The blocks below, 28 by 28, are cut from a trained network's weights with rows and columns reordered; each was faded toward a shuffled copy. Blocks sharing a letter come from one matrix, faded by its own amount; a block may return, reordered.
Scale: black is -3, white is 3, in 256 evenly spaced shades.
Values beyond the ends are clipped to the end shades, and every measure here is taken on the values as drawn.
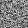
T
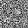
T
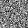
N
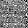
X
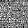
X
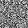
N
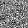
T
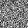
T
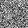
N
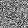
T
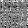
X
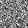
T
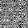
X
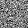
N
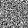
N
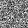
N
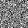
T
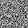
T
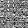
X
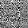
X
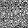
X
